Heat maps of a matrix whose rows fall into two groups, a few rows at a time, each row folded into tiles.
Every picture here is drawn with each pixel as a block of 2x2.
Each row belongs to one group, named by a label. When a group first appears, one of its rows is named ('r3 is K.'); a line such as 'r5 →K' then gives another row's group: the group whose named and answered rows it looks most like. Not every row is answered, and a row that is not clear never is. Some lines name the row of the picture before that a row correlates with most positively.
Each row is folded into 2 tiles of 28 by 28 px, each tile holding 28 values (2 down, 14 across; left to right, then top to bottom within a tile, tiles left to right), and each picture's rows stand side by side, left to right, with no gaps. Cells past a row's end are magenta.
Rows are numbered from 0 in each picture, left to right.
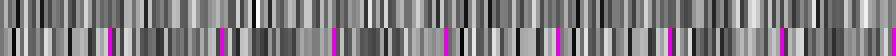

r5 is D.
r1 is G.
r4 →D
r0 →D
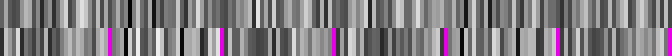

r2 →G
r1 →D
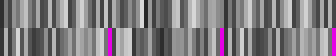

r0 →G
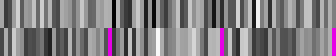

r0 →G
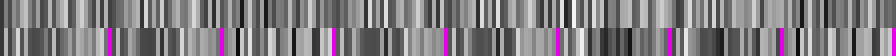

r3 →G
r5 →G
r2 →D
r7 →D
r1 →G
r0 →G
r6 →G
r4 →G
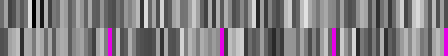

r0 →D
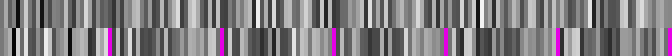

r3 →G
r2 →G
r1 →G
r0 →D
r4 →G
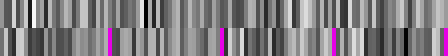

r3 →G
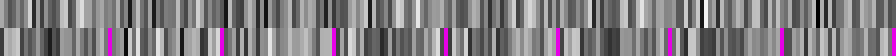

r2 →D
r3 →G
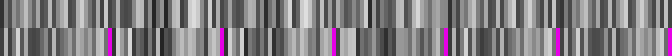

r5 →G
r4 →G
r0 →G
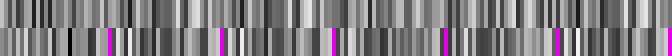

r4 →G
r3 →G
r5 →D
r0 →D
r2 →D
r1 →D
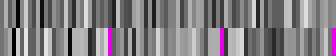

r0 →D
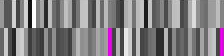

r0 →G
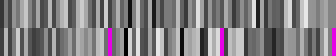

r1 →D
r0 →G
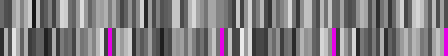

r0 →G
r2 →G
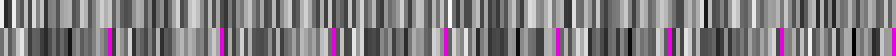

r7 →D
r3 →G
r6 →G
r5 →G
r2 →G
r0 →G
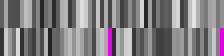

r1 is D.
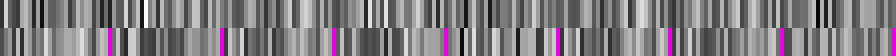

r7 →D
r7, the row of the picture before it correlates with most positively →1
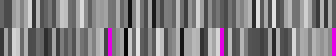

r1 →D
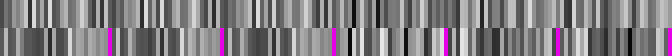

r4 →G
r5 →G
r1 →G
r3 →D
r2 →G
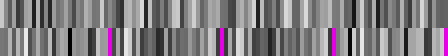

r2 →G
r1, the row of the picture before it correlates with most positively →4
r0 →D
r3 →D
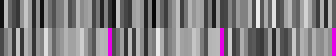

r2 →G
